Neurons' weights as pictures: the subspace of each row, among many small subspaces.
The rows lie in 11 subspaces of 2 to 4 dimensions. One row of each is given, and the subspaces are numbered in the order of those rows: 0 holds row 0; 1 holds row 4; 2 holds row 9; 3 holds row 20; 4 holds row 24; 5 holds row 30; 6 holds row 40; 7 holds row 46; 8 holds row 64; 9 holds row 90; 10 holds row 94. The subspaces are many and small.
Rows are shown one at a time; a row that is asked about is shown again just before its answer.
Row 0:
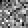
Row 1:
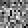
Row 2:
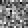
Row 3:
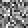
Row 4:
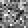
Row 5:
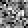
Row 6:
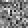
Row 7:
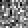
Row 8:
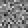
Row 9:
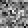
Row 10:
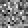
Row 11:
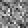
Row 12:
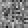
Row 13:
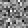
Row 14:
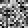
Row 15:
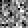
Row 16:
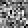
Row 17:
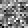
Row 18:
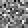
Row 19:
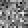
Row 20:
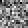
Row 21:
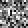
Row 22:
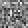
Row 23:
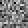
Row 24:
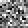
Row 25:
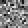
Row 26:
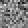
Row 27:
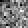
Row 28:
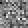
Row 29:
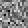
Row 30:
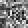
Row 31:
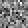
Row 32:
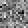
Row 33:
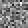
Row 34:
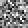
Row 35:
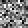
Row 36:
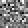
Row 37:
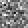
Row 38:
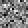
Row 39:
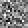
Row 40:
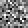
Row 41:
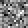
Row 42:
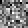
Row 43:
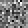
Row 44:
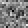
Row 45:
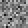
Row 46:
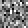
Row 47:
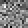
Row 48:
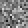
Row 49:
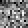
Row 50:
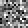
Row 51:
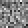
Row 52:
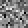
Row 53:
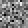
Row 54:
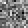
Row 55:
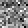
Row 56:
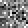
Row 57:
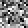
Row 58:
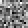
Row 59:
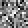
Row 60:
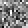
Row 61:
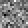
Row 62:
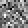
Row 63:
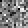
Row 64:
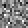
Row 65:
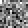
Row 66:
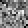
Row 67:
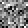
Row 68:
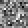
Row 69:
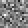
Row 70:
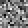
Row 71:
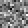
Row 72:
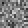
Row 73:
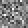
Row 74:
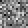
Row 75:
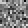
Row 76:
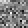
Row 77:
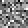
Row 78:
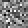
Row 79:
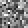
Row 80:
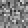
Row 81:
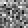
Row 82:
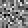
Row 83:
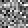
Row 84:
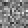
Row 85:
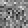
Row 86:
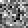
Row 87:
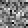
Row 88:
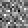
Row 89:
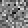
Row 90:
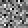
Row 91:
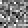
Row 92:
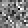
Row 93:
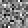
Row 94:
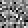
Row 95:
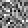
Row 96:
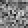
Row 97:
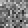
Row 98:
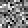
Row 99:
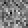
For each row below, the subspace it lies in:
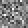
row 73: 9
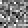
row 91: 10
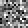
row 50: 6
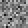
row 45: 0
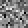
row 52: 10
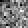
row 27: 0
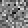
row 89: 0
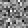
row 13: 6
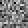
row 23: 10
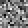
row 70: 4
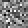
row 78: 6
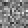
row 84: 10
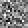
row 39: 6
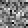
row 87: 2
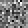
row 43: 9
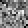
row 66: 2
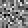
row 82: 8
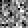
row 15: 0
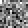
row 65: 3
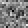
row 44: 2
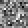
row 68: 1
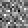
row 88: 4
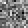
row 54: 5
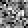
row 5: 2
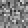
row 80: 7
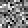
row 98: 5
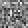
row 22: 8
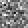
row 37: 2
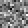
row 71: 5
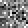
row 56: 5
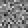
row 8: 5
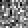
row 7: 0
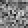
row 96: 2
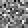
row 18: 8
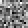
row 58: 3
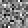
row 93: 9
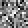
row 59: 0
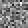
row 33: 3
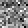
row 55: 1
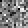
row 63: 0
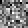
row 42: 3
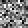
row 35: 9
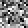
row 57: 1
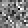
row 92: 0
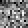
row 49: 9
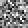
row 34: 6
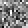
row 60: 7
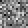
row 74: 1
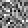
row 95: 4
